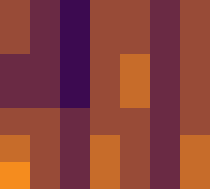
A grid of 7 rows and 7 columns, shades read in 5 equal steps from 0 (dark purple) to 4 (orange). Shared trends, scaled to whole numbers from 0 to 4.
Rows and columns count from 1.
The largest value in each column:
4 2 1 3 3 1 3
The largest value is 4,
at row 7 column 1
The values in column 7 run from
2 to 3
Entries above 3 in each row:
0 0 0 0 0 0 1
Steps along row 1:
down down up same down up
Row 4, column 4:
2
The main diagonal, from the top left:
2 1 0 2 2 1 3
